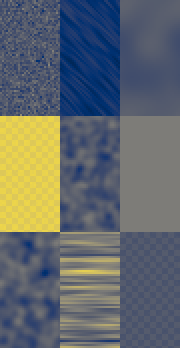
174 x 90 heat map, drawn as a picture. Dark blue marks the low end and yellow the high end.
The table splits into 3 rows of 3 panels. Panel 1,1: low, fine-grained. Panel 1,2: very low, slanting down to the right, faint in contrast. Panel 1,3: low, smooth, faint in contrast. Panel 2,1: very high, checkered, faint in contrast. Panel 2,2: low, blotchy. Panel 2,3: middling, flat. Panel 3,1: low, blotchy. Panel 3,2: middling, streaked across, strong in contrast. Panel 3,3: low, checkered, faint in contrast.
